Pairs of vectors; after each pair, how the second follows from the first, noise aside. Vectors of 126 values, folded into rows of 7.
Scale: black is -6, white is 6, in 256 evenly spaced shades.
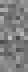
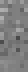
partly zeroed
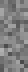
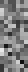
scaled up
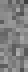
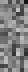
scaled up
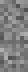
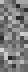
scaled up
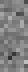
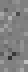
partly zeroed
